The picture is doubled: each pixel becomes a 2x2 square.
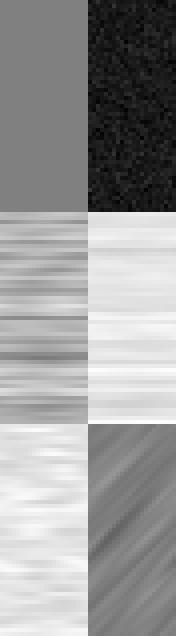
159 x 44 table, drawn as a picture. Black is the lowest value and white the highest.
It is made of 3 by 2 panels. Panel 1,1: middling, flat. Panel 1,2: very low, fine-grained, faint in contrast. Panel 2,1: high, streaked across. Panel 2,2: very high, streaked across, faint in contrast. Panel 3,1: very high, streaked across, faint in contrast. Panel 3,2: middling, slanting up to the right, faint in contrast.
